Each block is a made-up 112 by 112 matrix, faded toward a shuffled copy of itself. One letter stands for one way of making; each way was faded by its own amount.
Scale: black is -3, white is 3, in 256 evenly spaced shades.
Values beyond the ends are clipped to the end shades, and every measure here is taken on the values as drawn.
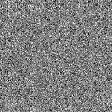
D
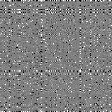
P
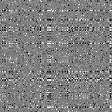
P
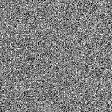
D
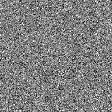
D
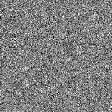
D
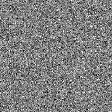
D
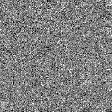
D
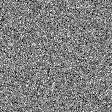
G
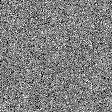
G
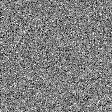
G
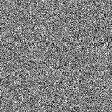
D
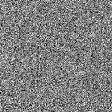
D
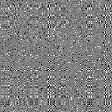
P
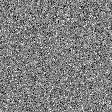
G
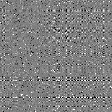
P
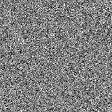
D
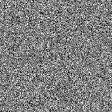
D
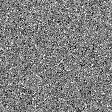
G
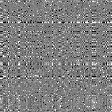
P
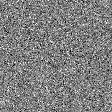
G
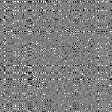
P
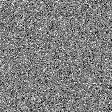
G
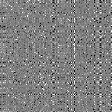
P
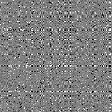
P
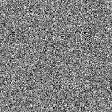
D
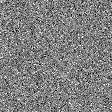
G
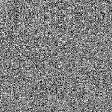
D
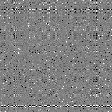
P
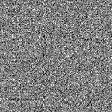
D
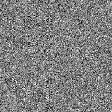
D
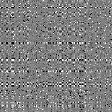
P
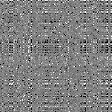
P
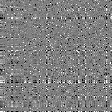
P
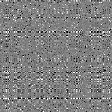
P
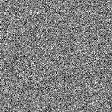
D
